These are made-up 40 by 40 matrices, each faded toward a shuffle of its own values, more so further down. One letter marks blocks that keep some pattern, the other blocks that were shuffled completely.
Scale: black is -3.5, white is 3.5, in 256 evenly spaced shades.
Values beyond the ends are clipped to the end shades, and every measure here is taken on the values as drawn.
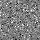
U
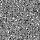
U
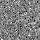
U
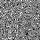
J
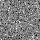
U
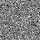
U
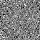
J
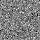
U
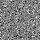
U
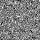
J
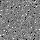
U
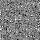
J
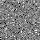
J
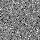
U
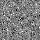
J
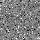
J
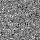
J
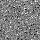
U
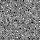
J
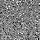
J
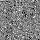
U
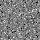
J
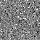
U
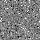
U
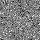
U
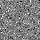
J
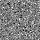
U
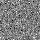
U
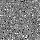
U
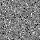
J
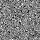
J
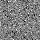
U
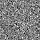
U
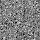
J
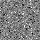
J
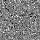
J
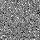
J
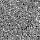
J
